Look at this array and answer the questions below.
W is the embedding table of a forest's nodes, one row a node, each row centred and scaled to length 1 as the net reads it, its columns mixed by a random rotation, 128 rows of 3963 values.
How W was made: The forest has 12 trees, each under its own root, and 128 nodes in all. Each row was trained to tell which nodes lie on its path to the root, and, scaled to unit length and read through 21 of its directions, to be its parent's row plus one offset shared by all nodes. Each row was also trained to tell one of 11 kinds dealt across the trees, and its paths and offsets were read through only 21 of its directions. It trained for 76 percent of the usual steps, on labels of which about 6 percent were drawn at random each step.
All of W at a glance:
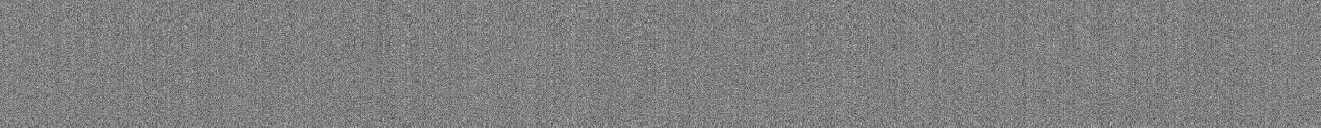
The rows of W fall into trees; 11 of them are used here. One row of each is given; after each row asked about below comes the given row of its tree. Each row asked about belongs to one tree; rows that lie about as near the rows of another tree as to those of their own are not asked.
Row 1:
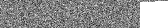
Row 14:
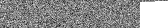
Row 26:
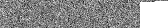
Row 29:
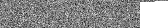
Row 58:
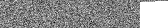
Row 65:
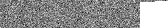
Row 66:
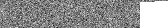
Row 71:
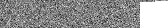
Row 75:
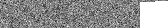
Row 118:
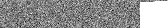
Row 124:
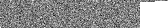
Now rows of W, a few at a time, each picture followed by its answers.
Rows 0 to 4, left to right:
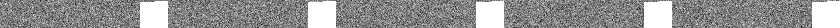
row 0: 29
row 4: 75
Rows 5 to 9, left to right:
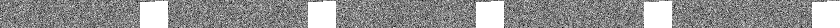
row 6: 71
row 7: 14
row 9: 75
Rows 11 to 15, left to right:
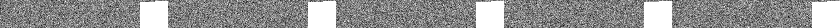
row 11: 71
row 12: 29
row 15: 66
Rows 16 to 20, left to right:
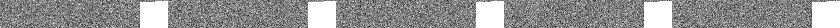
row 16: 124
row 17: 58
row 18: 26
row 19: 118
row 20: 118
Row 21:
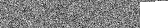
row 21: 75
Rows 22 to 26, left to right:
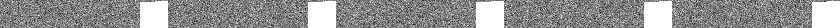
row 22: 71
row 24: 14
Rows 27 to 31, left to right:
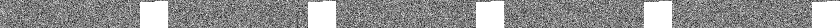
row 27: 26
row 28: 75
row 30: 29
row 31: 58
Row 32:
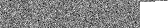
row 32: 75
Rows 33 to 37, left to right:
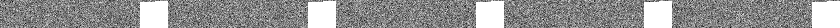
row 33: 58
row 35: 58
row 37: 29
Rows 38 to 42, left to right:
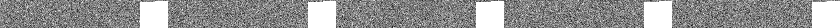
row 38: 118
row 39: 71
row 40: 14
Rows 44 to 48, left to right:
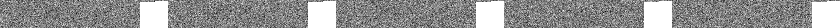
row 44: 75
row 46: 71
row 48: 71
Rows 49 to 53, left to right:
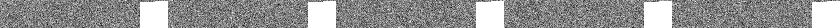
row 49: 118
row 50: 65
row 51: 58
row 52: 124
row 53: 58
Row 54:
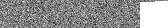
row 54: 58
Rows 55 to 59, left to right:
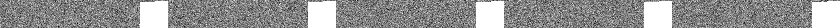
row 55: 29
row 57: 1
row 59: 26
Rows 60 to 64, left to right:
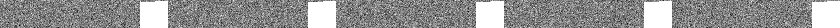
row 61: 58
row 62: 26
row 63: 58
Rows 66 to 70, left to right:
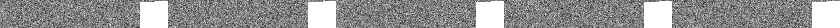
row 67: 71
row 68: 26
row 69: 71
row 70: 1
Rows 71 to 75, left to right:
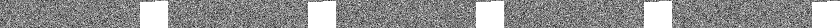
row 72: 118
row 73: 58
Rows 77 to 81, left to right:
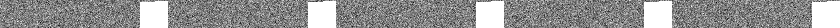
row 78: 26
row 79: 118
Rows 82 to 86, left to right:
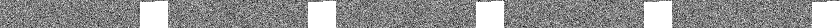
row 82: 118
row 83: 71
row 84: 65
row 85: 118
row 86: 29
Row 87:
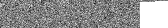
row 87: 58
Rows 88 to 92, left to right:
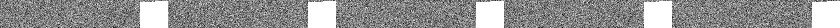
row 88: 71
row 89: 118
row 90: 14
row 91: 71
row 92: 14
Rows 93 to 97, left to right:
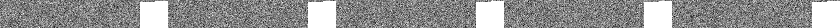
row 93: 75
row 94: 65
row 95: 75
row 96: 26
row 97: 26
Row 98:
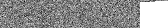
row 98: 26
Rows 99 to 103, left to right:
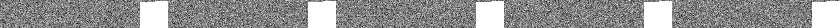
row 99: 71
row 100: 118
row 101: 29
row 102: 71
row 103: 118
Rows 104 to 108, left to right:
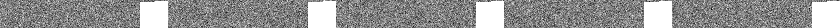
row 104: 29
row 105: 75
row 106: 26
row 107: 118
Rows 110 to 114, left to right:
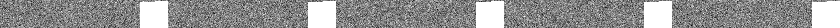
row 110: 1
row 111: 29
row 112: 75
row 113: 14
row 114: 118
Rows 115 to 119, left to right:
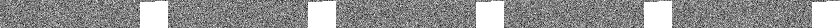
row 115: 65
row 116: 14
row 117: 75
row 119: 29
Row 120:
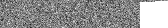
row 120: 58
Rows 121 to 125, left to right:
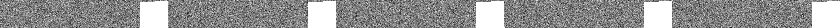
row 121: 58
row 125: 124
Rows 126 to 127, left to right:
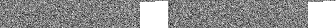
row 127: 75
